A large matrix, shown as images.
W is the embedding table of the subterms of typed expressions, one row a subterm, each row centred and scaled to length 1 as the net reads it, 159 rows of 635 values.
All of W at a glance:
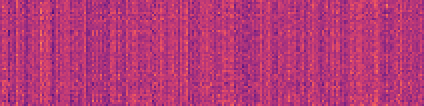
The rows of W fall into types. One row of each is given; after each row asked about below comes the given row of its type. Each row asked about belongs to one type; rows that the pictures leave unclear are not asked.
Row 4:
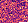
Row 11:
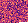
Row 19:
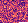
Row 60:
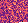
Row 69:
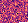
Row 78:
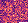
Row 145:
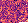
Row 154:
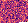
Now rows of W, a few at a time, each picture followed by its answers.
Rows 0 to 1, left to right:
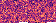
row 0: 69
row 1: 19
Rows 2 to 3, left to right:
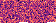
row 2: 154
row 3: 145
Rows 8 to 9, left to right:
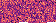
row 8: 11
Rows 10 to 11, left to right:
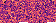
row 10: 145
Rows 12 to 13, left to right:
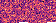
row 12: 78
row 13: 4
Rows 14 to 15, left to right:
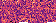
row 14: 145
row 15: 60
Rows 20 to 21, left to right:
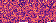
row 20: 19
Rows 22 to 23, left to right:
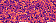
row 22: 69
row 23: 11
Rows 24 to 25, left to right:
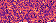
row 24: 60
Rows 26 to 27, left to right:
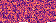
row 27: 4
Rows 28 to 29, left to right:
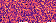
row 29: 60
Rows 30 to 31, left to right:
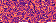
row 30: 19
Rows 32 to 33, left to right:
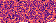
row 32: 154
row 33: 145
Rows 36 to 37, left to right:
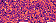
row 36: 78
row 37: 11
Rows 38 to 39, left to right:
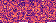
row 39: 78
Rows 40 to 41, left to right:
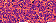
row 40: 60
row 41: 145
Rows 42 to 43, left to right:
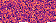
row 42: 11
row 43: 4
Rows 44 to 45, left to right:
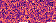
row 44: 145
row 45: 19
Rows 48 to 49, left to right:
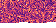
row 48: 11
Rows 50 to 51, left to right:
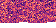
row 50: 4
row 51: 4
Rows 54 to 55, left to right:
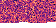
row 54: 69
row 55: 11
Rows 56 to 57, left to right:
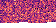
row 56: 78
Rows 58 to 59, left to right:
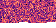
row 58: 145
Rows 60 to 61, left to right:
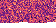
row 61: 11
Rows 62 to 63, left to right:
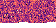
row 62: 60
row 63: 154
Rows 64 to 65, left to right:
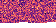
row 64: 19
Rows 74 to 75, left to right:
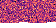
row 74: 4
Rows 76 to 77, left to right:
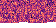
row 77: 19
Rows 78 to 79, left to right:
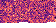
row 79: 145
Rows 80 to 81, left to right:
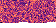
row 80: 19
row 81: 154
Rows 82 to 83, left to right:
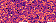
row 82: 4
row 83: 69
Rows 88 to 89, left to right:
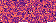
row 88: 19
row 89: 69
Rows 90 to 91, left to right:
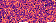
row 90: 145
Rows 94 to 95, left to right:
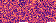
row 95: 11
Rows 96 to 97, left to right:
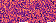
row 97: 11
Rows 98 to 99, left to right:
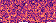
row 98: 78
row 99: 19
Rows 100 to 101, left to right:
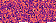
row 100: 11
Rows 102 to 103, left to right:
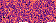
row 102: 11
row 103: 154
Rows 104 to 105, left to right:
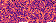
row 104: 11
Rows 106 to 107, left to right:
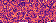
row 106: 19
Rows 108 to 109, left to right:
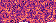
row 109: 145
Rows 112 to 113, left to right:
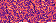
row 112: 60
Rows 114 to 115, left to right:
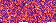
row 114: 78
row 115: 60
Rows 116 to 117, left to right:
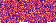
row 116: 154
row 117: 69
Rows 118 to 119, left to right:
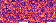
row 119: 19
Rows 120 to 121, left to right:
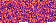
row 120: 11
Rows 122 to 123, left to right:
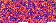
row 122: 154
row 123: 145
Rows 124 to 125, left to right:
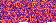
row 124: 145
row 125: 60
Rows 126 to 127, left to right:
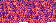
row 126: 60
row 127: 145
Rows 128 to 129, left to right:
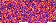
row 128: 11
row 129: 78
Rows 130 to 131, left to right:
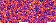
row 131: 4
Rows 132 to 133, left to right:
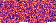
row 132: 154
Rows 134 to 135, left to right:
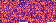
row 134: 19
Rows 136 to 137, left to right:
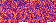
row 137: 11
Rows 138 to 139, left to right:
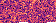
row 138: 69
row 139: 154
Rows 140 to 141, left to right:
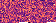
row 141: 19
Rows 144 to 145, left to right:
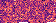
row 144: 78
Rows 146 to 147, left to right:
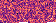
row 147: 145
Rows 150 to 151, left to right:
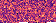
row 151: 19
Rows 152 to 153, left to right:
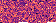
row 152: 19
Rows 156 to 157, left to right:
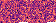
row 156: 154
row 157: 145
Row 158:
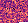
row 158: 78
